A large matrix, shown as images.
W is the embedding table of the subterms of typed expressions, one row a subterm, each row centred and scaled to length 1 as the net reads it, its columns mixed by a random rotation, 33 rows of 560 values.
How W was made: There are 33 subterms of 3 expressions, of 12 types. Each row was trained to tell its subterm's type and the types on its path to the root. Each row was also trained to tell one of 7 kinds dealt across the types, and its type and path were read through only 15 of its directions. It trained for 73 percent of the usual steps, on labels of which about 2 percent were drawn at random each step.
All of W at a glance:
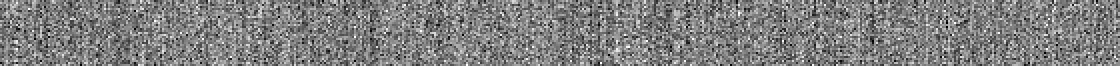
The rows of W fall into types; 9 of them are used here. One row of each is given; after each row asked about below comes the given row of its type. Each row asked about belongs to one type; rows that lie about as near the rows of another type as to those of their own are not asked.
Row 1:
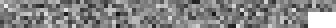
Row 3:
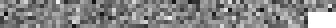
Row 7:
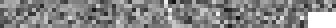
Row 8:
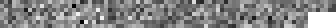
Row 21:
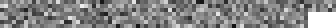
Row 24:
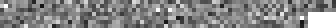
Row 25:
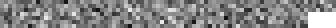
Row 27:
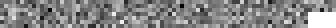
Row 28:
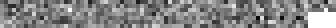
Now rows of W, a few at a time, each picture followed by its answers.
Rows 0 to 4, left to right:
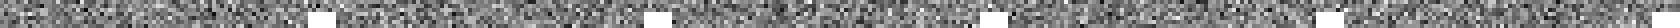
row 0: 3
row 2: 21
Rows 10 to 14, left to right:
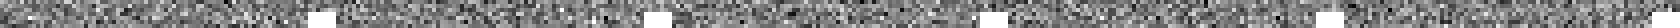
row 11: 27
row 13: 27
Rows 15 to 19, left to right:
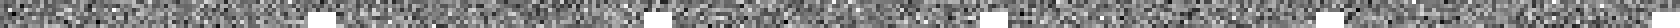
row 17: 24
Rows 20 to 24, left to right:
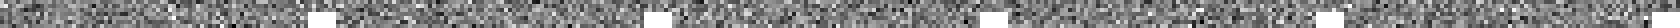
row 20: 21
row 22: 25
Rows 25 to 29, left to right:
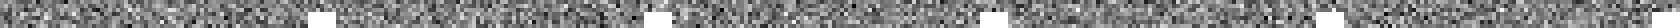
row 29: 24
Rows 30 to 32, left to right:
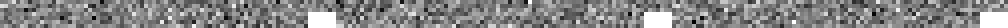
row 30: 21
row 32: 27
